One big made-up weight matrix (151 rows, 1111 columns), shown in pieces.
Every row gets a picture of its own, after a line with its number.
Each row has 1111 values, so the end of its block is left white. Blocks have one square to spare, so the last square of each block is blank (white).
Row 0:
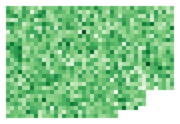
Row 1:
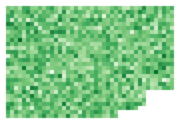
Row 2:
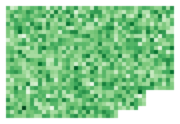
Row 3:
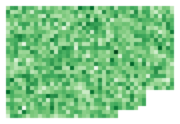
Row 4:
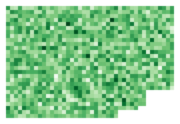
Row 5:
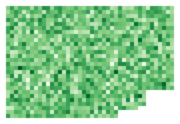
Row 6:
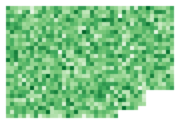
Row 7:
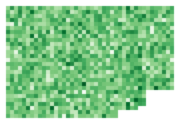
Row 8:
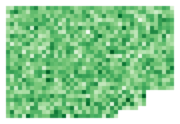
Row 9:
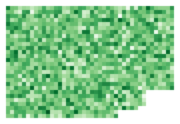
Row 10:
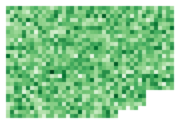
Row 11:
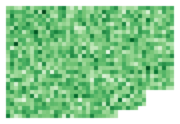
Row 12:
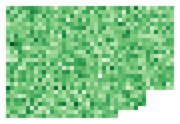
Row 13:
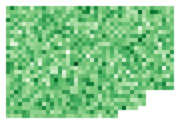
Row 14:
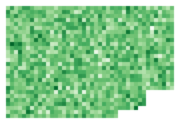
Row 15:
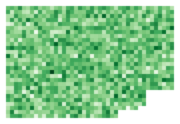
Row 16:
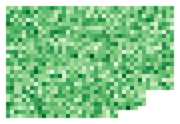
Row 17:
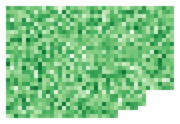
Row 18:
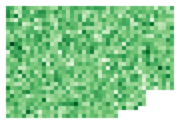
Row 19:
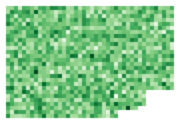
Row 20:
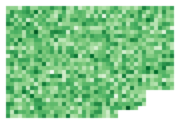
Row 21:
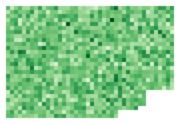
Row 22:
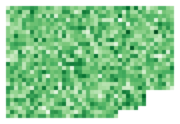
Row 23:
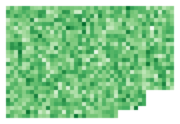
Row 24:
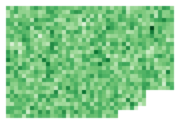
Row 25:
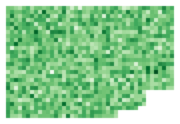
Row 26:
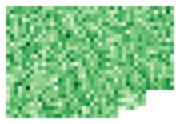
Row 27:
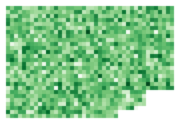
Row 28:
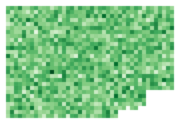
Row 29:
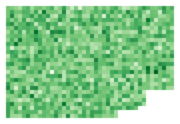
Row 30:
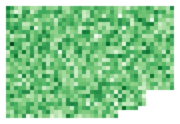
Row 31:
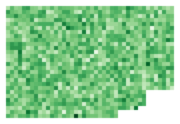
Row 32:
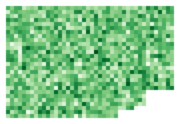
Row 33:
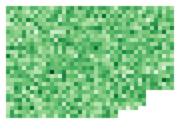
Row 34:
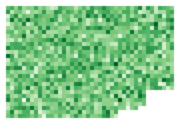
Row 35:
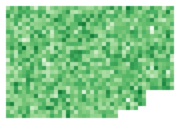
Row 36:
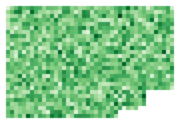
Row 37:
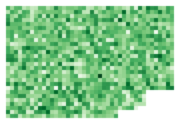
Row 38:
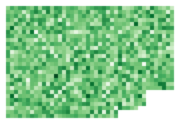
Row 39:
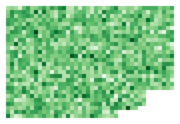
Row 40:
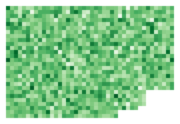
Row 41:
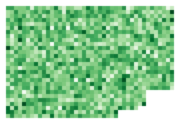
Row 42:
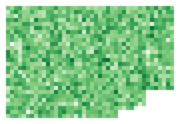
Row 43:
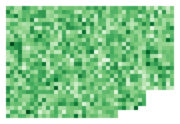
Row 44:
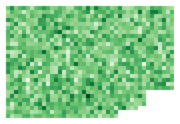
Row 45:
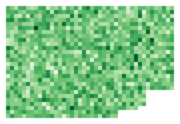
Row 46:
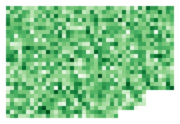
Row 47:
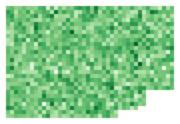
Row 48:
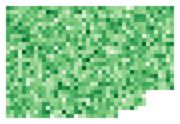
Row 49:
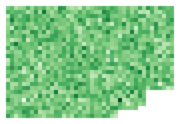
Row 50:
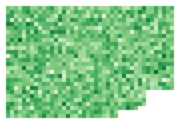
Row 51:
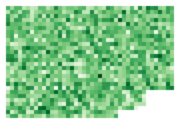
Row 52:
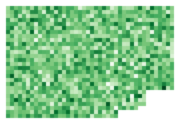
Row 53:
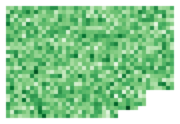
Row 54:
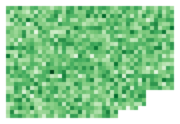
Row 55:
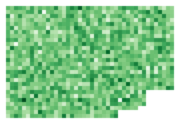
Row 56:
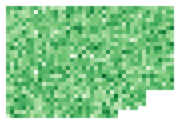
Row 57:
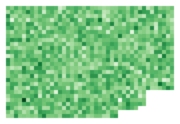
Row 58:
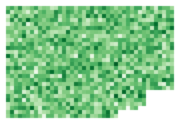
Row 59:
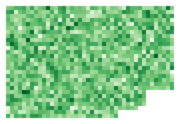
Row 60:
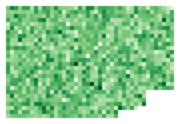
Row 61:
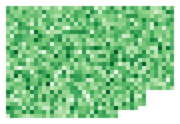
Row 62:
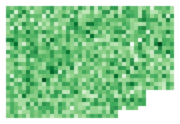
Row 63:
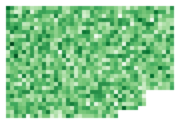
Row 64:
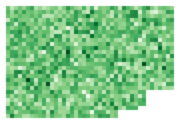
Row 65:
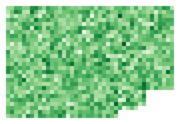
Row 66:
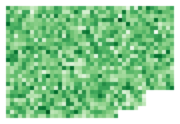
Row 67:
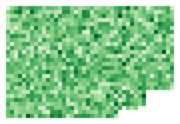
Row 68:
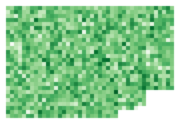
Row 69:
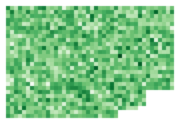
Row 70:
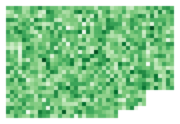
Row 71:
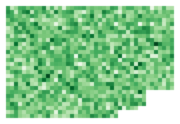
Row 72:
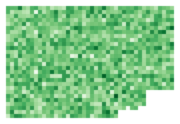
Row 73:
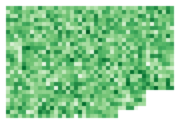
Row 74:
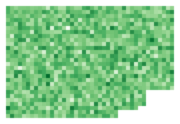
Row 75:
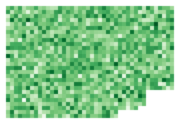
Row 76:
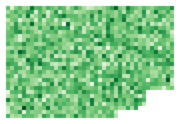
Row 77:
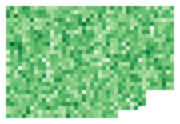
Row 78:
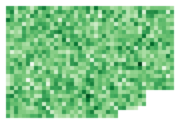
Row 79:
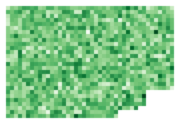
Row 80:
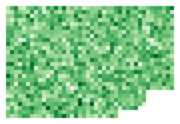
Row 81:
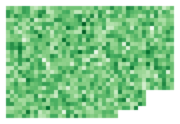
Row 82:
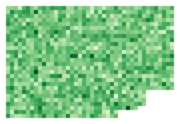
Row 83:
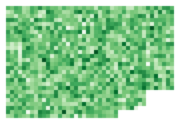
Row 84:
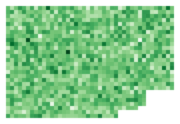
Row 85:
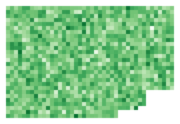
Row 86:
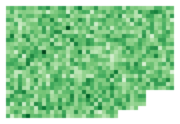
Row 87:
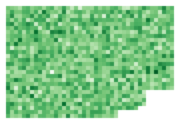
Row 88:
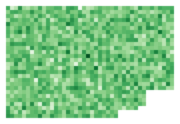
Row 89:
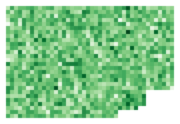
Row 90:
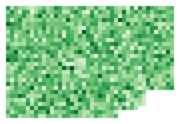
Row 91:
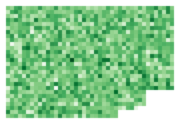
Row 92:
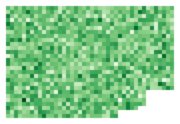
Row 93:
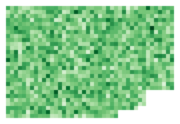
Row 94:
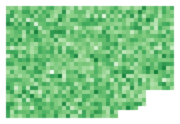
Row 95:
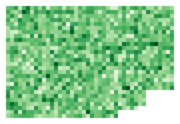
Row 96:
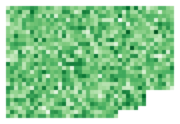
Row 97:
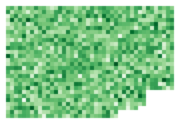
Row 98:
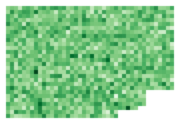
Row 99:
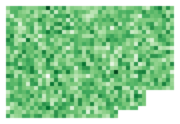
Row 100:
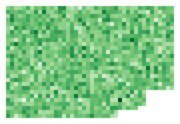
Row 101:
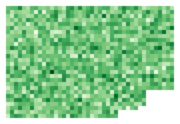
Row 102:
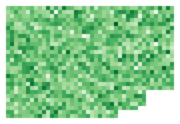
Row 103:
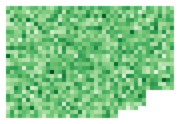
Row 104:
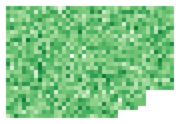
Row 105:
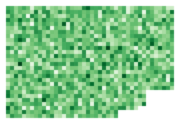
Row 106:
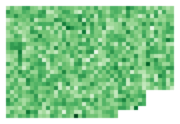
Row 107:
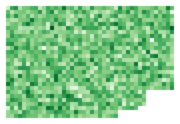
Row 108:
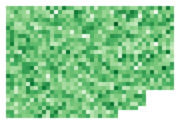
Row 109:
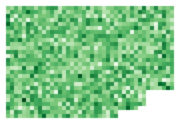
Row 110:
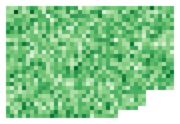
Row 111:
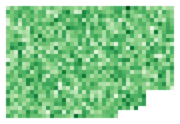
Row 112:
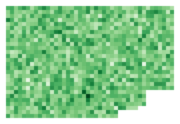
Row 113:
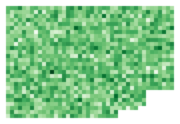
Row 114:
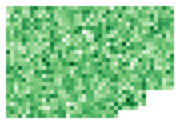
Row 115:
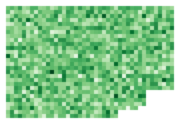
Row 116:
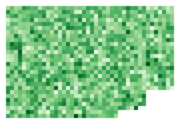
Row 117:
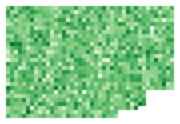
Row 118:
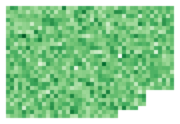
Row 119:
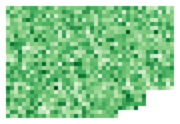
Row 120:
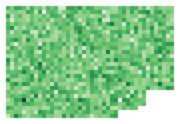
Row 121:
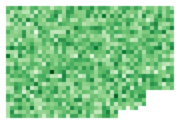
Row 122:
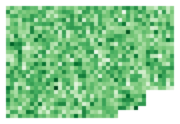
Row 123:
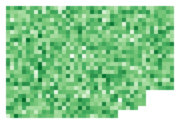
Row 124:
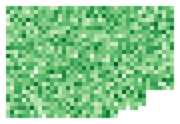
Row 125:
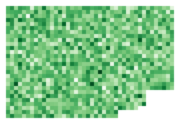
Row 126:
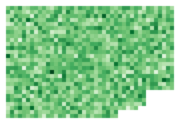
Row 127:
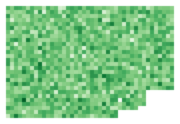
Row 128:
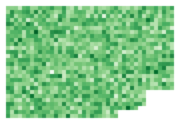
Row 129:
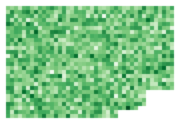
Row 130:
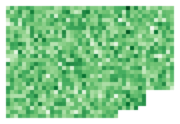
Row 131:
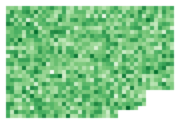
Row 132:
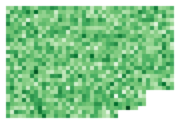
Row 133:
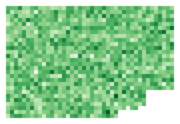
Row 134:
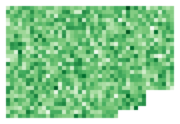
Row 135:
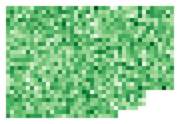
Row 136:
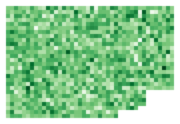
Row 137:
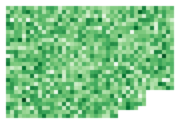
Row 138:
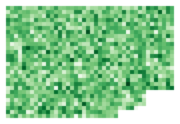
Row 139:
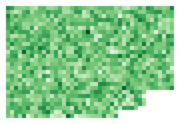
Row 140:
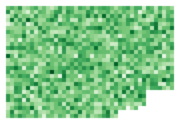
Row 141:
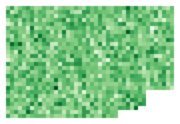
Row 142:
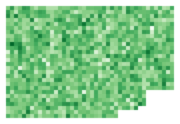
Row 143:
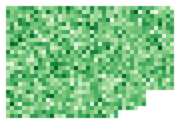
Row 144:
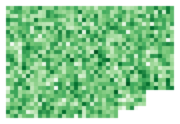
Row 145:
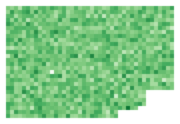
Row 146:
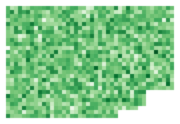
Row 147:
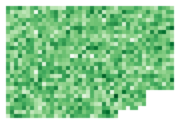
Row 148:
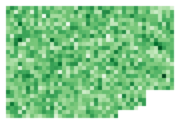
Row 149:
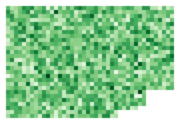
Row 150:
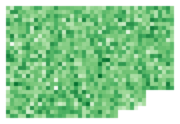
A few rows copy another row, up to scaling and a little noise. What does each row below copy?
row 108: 102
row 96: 22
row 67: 36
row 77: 142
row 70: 83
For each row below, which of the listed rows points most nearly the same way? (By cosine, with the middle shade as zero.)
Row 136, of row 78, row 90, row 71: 90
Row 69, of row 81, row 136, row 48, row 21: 21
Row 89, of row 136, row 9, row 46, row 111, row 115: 111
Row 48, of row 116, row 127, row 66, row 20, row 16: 66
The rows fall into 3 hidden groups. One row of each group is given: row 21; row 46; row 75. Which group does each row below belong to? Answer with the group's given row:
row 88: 21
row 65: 46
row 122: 46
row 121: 75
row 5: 21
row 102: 21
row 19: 75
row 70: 46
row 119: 46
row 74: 21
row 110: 21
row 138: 46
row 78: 21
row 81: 46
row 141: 46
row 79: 46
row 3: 21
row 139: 46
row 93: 46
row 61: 21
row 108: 21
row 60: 21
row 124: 75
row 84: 21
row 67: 46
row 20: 75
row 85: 46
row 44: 21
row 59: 21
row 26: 46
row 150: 46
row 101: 75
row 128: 75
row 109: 75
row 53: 75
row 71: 21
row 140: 75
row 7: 46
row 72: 75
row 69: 21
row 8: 46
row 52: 21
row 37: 46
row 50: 75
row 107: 21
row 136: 21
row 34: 75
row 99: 21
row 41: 21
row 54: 75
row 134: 46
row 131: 75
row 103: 75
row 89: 46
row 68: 46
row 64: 21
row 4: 21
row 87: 75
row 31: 46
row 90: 46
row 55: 75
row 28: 75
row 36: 46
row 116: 46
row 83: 46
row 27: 46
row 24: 46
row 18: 46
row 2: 21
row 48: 46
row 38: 21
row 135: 21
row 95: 21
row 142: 46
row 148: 21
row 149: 21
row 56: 75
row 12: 46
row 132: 75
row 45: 21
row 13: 21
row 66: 46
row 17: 75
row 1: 75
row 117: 46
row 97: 75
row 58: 75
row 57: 75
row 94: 75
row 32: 46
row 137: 75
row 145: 75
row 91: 46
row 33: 75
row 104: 75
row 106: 46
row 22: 46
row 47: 21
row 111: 46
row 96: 46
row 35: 46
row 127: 75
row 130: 46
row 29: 75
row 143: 21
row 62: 21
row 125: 21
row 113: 75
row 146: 21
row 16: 75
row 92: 75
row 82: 75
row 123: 75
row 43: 46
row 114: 46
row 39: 75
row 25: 75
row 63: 46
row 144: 46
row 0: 46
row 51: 46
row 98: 75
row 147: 75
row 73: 46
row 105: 21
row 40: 46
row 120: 75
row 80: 21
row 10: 75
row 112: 21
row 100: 75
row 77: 46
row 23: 46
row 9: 46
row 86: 21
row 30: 46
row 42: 46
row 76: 21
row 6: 46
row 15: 75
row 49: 75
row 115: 75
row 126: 75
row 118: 21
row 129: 75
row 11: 75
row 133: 75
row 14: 46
